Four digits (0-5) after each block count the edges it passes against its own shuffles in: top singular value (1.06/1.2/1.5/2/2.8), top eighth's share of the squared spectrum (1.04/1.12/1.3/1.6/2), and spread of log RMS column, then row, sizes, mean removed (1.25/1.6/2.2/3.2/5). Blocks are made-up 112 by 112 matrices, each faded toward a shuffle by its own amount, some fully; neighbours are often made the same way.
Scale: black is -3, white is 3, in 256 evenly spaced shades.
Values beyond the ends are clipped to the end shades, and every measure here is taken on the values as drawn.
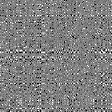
5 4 3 3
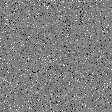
0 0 0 0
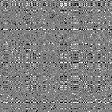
5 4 3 4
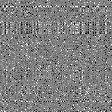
5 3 2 3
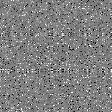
4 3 1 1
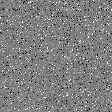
3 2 0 0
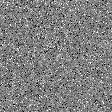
0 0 0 0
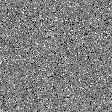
0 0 0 1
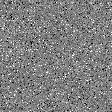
2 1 0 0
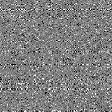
4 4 2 3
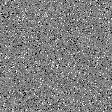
3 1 0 1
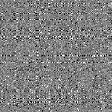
4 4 2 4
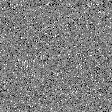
2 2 0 1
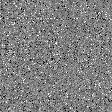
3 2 0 1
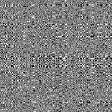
5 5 3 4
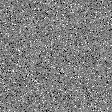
1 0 0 0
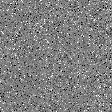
3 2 1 0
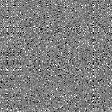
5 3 3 2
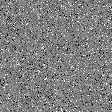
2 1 0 0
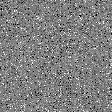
3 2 1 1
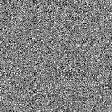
3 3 1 1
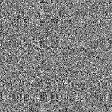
4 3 2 2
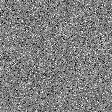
0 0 0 0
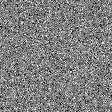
1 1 0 0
